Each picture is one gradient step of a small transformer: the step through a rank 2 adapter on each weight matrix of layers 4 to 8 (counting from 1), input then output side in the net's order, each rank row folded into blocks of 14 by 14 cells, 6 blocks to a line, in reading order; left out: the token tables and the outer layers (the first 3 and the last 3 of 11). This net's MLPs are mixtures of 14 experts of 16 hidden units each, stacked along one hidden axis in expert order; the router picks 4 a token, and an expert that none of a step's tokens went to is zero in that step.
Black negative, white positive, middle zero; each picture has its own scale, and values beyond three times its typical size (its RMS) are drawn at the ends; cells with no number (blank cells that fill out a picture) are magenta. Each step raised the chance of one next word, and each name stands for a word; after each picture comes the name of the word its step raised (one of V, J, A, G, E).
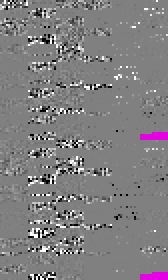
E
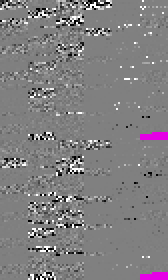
E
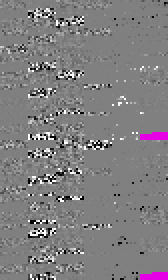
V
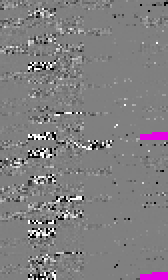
V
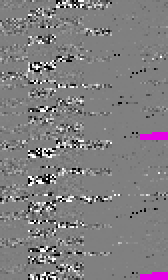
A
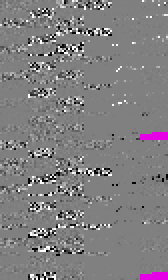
E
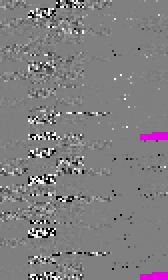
V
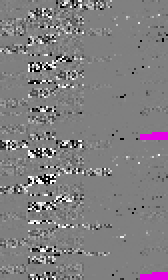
A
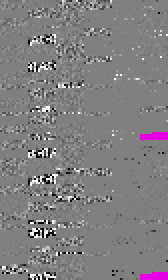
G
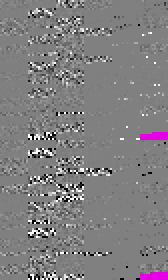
V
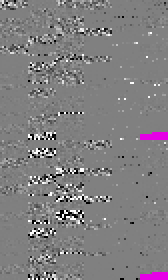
V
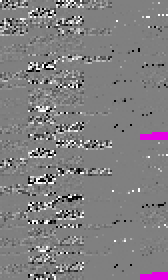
A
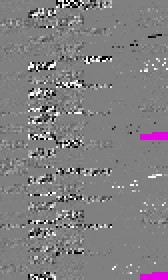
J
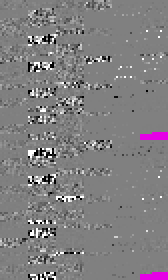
G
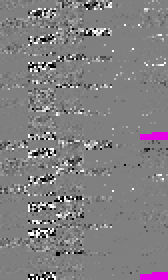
G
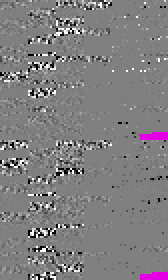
E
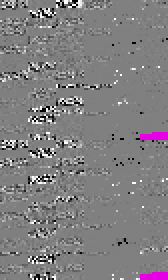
J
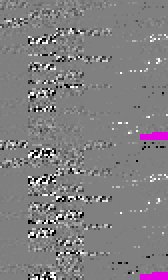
G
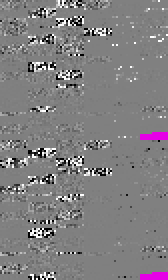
G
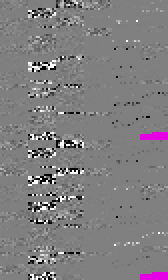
A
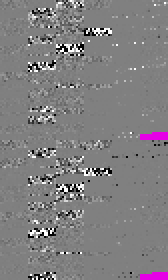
G
